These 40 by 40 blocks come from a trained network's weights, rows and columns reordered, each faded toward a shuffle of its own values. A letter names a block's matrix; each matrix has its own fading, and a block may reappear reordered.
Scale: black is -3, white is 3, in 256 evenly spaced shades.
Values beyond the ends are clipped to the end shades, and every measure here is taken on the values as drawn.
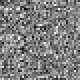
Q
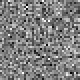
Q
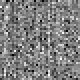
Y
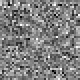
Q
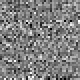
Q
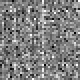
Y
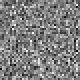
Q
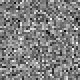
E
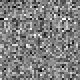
Q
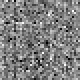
Y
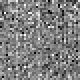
Y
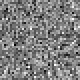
E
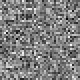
Q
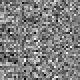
Q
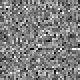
Q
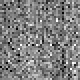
Y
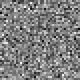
E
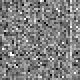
Y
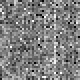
Y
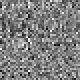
Q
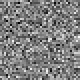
Q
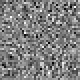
Q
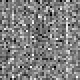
Y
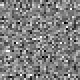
Q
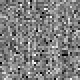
Y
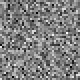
E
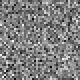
E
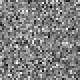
E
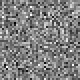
Q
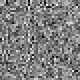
Q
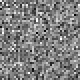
E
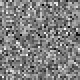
E
